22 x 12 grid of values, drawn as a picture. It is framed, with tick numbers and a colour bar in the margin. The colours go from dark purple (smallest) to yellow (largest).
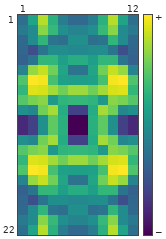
No row or column stands out. No overall slope runs across the table. It mirrors both left to right and top to bottom. The field is mottled with small blotches. On average the colour sits 60% of the way up the scale.
